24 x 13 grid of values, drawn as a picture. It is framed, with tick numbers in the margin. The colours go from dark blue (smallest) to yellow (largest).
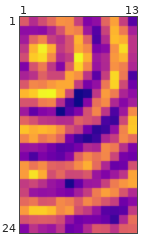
Rings: centred on the top left. Mirror symmetry: none. Odd rows or columns: none. Ninth with the lowest average: centre.
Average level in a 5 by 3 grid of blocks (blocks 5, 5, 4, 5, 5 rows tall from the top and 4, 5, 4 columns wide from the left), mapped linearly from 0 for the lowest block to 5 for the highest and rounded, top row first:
4 3 4 / 5 2 3 / 4 0 2 / 2 1 2 / 3 2 1
